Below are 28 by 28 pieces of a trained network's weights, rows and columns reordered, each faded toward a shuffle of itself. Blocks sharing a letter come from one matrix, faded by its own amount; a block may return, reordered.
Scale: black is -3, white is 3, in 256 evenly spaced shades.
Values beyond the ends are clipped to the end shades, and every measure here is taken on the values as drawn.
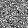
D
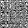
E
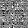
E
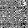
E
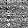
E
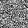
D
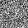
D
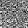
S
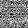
E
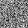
D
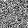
D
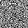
D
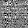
E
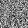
D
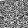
S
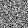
D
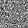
S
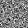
D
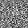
S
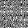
E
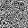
S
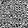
S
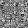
S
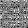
E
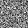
D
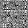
E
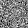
D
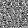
S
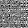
E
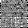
E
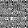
E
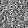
S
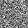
D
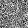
D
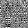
E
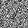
D
